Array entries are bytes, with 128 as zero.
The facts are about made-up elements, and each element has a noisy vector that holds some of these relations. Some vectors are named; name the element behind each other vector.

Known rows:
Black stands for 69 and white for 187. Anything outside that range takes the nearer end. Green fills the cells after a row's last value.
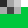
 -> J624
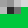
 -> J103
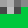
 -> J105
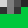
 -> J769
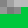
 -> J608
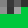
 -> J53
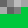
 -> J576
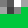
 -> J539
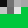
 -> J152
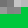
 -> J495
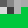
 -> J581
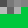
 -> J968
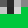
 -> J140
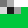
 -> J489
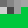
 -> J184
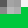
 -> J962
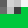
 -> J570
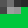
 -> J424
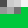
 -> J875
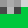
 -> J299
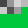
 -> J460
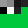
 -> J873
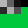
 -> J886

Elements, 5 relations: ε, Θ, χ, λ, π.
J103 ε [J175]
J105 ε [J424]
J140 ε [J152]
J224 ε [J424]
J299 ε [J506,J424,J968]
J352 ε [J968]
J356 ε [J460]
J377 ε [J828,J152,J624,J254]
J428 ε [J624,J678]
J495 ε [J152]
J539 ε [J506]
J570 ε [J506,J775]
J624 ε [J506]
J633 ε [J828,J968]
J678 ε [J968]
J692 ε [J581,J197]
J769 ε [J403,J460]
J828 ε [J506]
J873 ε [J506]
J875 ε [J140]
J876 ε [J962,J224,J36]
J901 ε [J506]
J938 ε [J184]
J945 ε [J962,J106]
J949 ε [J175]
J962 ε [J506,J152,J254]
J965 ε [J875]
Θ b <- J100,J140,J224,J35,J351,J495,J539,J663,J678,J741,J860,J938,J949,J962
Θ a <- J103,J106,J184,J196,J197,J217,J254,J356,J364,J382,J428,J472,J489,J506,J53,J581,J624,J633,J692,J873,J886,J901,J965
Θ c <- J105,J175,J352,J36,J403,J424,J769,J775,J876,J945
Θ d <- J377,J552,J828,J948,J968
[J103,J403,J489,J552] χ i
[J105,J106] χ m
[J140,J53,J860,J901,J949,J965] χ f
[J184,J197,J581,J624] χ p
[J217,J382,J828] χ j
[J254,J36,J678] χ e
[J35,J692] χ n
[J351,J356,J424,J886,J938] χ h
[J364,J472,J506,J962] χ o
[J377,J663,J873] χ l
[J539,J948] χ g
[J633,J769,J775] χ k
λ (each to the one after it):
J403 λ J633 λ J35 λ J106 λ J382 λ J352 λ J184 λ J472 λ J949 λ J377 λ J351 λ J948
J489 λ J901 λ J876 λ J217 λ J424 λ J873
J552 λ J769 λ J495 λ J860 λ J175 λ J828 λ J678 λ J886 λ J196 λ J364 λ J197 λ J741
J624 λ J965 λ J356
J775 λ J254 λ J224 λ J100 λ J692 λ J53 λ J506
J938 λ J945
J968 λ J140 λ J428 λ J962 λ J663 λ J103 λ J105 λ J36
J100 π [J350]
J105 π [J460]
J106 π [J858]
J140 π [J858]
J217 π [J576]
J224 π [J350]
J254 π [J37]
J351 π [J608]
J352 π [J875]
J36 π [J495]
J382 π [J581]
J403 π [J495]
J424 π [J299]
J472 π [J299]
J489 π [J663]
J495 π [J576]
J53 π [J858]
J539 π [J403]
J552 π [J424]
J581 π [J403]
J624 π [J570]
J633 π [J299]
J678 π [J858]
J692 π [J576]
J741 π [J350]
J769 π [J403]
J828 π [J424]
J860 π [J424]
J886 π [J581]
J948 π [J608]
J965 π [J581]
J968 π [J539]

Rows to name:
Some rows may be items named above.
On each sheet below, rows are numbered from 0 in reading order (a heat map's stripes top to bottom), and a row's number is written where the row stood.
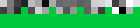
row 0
J769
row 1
J472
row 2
J175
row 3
J570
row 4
J403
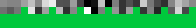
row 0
J965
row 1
J552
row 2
J858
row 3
J37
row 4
J53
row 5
J769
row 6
J663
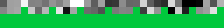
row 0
J962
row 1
J197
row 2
J489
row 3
J938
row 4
J775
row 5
J351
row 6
J692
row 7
J506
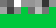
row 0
J539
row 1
J364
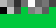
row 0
J633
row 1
J948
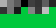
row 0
J356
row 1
J106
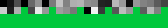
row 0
J254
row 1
J36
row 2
J949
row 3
J873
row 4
J472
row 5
J35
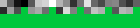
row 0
J886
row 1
J875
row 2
J828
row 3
J741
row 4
J678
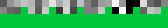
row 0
J901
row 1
J860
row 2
J352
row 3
J224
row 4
J377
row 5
J741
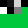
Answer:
J37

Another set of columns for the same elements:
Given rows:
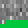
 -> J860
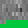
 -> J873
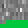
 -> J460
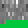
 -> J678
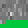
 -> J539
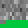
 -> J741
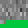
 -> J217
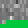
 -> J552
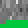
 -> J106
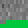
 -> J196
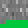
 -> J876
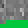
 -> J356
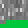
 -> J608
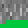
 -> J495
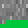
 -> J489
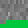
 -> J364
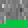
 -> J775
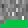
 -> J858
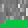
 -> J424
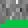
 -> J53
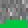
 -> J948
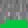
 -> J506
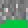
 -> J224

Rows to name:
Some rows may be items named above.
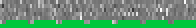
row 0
J403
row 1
J633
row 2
J769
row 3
J35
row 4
J692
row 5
J299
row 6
J105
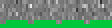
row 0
J351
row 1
J624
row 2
J949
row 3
J828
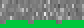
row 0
J938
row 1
J254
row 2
J100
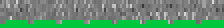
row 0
J140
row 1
J103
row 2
J663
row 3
J663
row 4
J828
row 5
J36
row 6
J36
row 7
J106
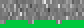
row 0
J965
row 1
J377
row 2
J860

